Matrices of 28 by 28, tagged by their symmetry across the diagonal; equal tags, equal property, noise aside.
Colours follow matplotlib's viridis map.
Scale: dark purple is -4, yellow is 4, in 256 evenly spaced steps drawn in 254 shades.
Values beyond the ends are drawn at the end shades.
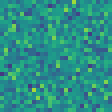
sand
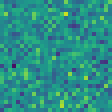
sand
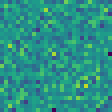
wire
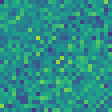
wire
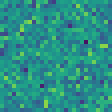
wire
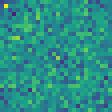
wire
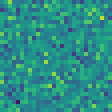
sand
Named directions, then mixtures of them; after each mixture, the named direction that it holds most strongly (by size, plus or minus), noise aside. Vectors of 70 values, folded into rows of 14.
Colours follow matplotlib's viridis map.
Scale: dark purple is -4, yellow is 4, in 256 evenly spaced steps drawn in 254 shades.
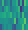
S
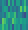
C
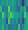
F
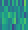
S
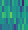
S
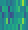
F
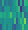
S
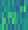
C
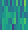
S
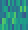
C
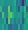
F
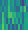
F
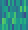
C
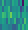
S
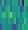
S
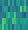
C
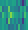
F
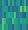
C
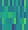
S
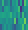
S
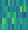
C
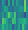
C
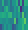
S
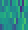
S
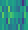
F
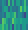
C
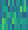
C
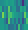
F
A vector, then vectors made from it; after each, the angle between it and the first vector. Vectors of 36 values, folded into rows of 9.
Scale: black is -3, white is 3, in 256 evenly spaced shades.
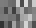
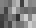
partly aligned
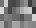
orthogonal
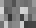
orthogonal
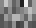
partly aligned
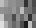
partly opposed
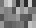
partly opposed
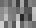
partly opposed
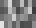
partly opposed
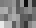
nearly opposite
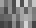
nearly parallel
